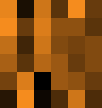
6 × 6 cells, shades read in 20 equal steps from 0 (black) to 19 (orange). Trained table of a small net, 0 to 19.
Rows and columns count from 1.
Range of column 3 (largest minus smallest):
17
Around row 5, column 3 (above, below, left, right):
14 1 17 12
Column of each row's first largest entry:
5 1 3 3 2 2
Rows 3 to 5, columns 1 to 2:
15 5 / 13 7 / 9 17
